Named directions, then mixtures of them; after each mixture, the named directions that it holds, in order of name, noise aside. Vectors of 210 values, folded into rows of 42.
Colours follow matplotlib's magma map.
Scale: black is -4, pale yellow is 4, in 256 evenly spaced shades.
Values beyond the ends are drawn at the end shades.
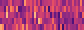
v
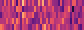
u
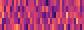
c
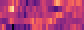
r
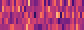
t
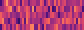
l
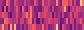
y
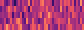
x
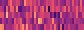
v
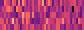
l, u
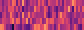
r, t, u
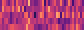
t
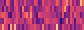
y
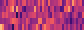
r, u, v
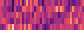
r, u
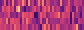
t, u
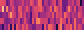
y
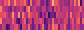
c, x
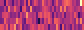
x, y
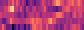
r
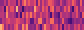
u, v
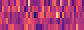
t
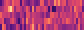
l, r
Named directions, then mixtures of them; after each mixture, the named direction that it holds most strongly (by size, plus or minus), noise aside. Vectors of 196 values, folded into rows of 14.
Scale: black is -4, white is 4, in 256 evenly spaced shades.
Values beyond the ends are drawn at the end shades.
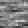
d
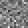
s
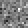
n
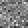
s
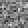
n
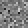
s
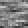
d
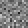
s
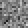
n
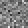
s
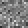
s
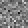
s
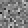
s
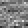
d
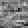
d
